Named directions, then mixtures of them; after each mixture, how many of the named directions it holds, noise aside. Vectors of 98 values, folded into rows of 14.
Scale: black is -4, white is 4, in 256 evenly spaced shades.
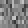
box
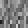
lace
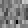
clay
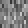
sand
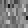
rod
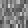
three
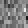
two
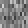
one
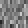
two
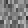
three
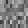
two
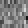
three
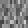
three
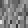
one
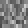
three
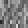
one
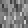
one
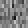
two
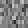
one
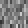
two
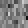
three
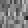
three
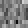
one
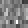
one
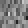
three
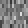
three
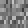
two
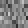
two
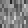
one
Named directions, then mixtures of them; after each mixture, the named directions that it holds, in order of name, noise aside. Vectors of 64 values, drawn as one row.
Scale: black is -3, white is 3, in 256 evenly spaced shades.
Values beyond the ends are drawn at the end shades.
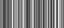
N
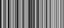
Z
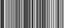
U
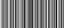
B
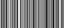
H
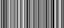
H, N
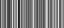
H, N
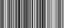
H, U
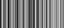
Z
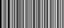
B, Z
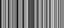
N, Z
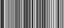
U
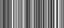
N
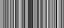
B, Z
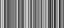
H, U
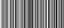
B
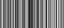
B, Z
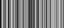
Z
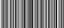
B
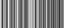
Z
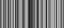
B, Z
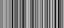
N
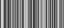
U, Z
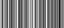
H, Z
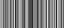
B, Z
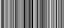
B, U
